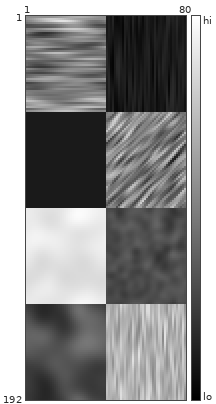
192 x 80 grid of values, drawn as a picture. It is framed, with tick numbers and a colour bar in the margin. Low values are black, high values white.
It is made of 4 by 2 panels. Panel 1,1: middling, streaked across, strong in contrast. Panel 1,2: very low, streaked downward, faint in contrast. Panel 2,1: very low, flat. Panel 2,2: middling, slanting up to the right, strong in contrast. Panel 3,1: very high, smooth, faint in contrast. Panel 3,2: low, blotchy, faint in contrast. Panel 4,1: low, smooth. Panel 4,2: high, streaked downward.
